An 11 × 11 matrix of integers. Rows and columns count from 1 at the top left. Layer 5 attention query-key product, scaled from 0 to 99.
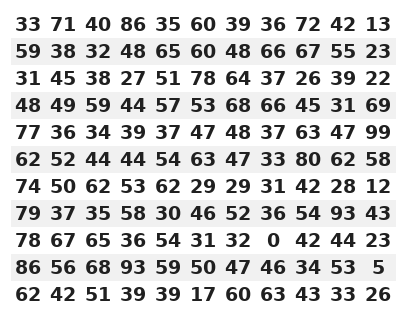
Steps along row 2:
down down up up down down up up down down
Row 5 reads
77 36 34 39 37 47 48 37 63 47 99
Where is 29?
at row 7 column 6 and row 7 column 7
